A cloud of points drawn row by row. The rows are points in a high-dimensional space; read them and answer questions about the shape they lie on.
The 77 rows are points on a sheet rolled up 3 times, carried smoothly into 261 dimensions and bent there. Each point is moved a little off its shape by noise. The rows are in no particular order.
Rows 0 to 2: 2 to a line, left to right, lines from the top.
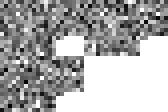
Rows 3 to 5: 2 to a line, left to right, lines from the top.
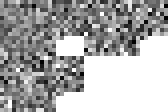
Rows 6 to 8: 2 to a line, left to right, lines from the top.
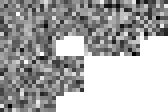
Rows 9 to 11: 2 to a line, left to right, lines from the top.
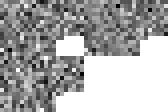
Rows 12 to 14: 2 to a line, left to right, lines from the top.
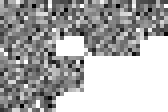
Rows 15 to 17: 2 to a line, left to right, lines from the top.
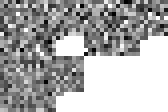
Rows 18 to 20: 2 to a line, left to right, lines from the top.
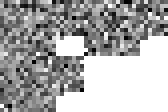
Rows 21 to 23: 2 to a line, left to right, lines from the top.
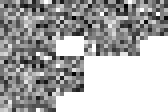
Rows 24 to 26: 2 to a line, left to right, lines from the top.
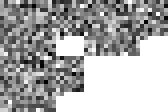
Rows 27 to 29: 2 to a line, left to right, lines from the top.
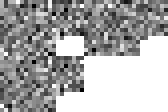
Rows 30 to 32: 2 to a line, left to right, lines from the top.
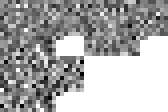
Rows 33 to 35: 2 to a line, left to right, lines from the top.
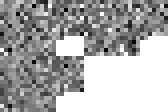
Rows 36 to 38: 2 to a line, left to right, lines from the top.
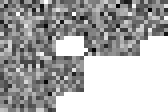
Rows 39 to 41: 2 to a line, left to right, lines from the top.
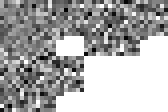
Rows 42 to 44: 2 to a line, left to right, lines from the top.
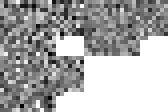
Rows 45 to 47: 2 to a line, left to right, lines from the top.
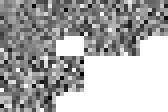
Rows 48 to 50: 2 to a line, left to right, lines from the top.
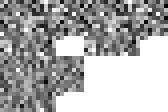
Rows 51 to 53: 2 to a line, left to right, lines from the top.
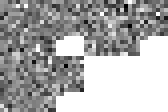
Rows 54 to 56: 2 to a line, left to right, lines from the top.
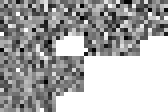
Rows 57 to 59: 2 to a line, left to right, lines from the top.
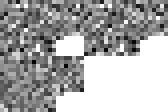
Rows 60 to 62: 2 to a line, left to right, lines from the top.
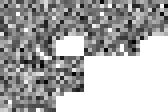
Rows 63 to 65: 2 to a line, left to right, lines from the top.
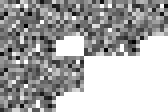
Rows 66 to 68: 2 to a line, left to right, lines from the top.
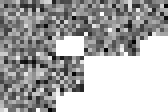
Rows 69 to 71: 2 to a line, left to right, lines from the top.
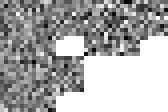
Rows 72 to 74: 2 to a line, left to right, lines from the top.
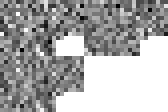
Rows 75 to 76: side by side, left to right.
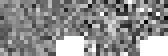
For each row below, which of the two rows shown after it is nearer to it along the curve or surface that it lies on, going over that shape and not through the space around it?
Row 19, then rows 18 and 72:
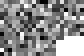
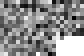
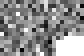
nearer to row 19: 18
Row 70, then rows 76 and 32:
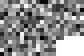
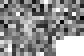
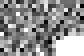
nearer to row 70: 32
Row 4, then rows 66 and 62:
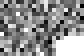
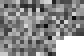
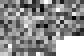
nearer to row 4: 62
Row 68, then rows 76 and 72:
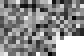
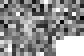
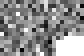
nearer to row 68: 76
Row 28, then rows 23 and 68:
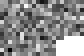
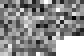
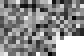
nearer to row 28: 68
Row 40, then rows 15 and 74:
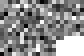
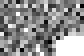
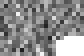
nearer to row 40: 15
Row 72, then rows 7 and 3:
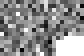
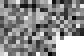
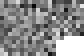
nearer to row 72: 3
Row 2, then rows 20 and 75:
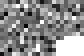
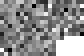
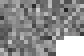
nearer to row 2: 20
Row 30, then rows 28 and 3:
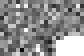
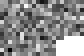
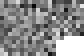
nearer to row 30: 28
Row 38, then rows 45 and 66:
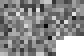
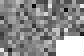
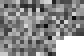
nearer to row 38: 45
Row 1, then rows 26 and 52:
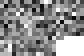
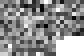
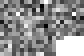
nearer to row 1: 26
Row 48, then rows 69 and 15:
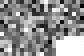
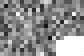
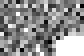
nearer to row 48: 15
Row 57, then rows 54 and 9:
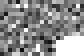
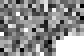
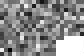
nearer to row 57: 54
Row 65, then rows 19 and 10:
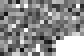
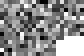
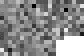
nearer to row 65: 19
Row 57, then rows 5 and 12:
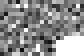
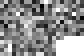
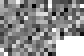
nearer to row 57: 5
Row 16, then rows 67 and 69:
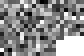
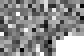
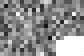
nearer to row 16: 67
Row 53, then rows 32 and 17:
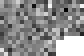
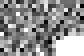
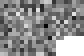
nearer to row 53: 17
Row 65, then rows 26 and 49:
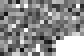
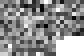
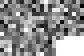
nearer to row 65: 49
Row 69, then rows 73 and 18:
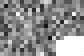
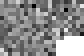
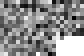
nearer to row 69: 73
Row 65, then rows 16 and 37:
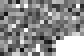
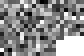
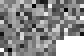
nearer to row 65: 16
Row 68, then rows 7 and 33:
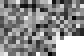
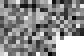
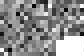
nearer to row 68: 7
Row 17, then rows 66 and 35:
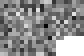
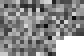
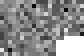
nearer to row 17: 35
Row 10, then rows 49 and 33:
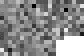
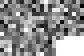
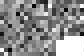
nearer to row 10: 33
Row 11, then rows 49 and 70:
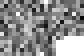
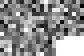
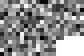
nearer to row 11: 49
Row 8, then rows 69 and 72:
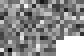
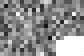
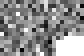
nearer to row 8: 72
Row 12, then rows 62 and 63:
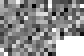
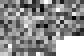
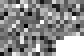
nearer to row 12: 62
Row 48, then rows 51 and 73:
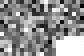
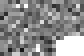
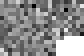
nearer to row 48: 51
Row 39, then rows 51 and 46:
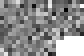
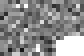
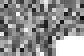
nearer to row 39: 46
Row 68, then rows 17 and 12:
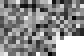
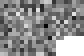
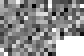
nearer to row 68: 12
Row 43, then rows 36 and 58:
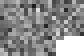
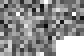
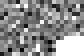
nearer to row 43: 36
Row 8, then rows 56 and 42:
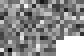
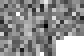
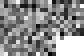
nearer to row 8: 42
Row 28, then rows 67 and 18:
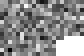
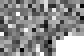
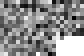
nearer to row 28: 67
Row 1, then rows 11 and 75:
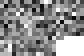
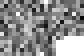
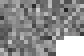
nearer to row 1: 11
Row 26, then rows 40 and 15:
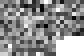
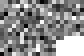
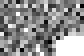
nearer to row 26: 15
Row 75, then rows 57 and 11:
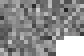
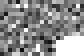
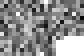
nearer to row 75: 11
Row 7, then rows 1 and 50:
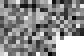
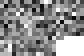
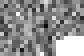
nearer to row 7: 1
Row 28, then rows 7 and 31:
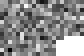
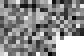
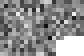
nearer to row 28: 7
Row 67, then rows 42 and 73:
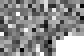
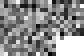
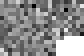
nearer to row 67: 73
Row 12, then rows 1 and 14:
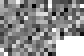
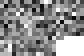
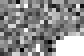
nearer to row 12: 1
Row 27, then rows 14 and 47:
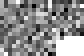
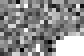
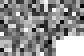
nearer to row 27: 47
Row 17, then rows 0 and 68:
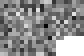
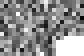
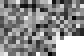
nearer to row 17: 0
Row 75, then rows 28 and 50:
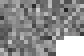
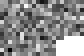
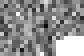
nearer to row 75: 50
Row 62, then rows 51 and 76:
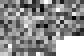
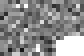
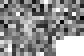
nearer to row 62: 76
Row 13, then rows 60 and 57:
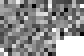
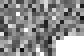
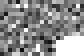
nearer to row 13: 60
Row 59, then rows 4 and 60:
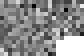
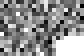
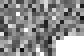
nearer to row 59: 60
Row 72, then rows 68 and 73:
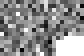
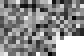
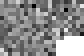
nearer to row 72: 73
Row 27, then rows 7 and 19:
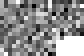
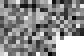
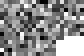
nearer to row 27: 7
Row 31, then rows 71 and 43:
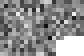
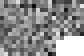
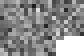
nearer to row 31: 43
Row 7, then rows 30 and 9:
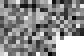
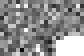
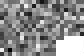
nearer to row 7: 9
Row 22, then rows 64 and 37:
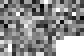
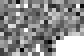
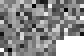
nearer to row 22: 64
